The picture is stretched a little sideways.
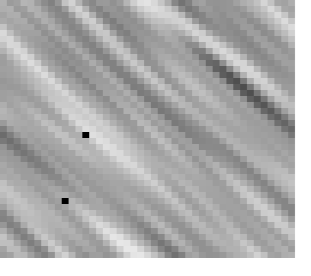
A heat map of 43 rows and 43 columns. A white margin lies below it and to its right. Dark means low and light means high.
A few values lie far out on both sides of the bulk. The grain runs diagonally down to the right. No overall slope runs across the table. There are two isolated cells, each far lower than the cells round it. No row or column stands out. Neither half mirrors the other.
